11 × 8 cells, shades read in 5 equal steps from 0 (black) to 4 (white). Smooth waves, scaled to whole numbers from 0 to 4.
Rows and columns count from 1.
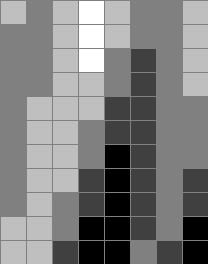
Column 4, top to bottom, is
4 4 4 3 3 2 2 1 1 0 0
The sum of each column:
25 29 29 24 12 14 21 20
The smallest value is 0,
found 9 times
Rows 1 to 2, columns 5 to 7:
3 2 2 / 3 2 2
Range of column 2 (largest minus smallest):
1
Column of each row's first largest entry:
4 4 4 3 2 2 2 2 2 1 1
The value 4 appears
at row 1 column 4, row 2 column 4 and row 3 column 4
